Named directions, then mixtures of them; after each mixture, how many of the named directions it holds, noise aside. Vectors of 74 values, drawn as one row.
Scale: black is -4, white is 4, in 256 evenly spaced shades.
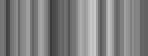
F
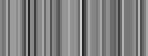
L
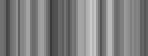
one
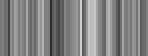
two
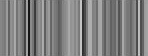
one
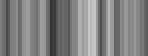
one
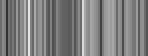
two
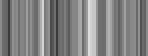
two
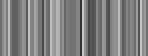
two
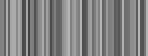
one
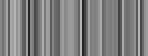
one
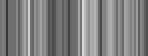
two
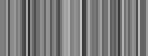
one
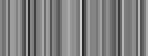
one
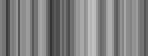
one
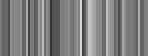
two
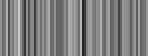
one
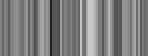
two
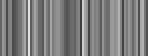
one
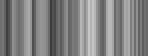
one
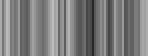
one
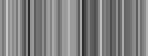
two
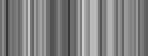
two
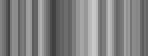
one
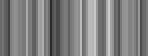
two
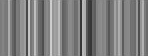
two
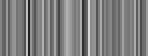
one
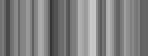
one
